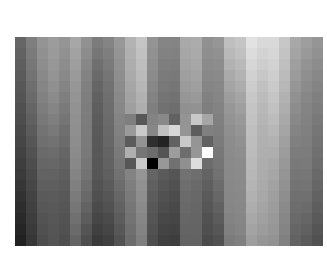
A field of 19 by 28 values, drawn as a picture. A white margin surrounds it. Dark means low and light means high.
Neither half mirrors the other. The ninth with the highest average is the top right. The bottom left is the ninth with the lowest average. There is an overall slope up to the top right. Values change most from cell to cell in the centre. Streaks run downward. In the centre lies a patch that is rougher than the rest.
